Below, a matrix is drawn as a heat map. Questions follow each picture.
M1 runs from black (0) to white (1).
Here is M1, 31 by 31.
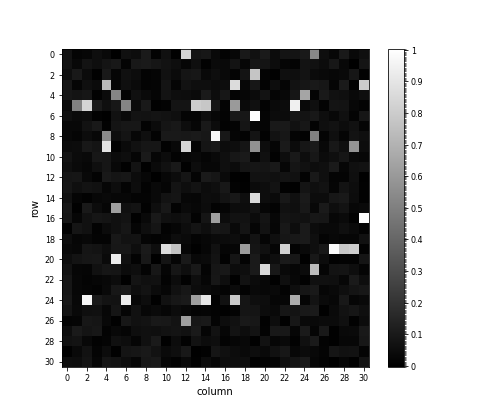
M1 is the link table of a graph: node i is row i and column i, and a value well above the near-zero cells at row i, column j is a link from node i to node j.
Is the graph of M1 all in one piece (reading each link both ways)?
no
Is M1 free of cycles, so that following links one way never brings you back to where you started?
yes
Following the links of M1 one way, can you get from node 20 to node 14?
yes
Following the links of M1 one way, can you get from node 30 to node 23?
no
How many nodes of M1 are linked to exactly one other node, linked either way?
8
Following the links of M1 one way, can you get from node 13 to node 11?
no
